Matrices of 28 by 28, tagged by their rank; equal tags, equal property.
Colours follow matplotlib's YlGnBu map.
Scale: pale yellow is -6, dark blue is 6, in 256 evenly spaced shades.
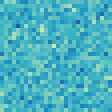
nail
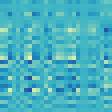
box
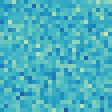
nail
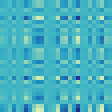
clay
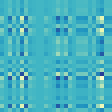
clay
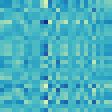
box
